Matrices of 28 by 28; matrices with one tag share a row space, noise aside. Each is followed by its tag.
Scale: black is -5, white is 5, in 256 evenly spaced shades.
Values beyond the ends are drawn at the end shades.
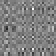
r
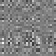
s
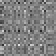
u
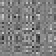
s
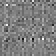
r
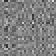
r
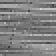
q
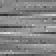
q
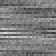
q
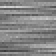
q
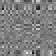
s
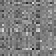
s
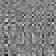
r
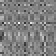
u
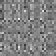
u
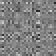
s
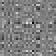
s
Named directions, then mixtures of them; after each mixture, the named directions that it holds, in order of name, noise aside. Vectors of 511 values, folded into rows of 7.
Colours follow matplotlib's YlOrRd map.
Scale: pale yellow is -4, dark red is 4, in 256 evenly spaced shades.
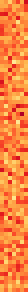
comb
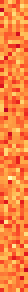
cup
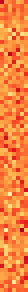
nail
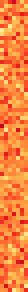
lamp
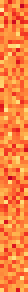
cup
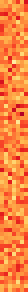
comb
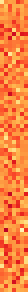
nail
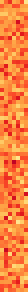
comb, nail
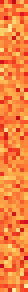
lamp, nail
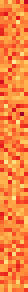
comb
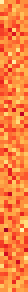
comb, nail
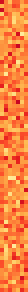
cup, nail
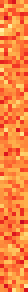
lamp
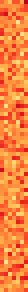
comb, nail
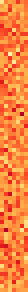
comb, nail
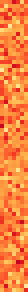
comb, lamp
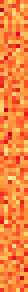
cup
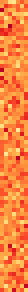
cup, lamp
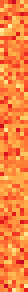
lamp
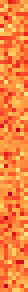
lamp, nail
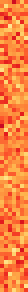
comb, lamp
